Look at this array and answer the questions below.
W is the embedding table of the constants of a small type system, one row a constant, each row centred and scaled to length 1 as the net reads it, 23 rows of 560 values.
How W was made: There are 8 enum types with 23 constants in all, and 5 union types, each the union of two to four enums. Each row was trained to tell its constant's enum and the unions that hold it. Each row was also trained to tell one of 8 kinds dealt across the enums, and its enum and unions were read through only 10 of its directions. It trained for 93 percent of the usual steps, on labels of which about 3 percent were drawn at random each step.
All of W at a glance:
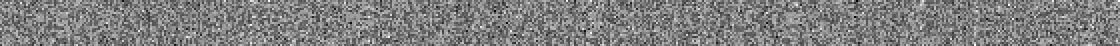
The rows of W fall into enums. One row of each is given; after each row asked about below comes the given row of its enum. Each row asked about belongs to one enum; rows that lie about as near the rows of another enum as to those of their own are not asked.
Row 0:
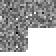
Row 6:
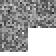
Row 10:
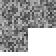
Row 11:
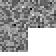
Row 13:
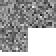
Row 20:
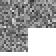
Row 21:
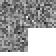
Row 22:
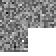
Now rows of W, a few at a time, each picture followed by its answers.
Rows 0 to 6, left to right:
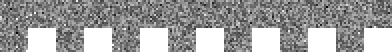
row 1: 13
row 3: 10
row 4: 20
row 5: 22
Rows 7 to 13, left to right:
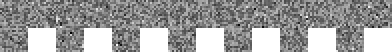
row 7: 11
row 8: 10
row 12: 0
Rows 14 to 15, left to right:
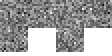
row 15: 6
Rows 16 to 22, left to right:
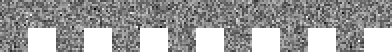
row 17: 22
